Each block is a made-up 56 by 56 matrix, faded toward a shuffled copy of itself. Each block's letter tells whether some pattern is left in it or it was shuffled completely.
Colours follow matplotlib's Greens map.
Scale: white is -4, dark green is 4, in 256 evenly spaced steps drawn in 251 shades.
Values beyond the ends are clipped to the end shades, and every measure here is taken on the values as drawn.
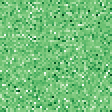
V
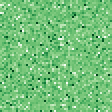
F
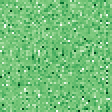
V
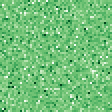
F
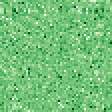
V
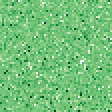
F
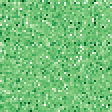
V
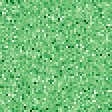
F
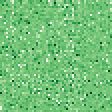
V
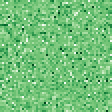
V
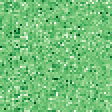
V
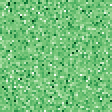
F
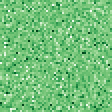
V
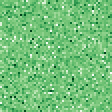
F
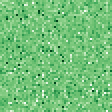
V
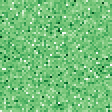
F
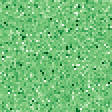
F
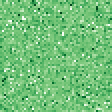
V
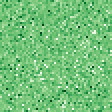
F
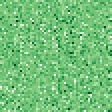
V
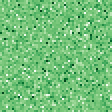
F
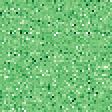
V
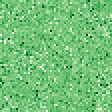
F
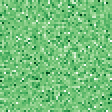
V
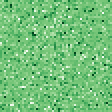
V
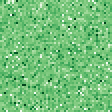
F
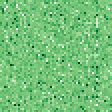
V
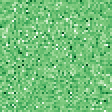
V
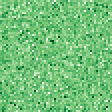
F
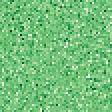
F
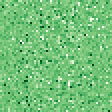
V
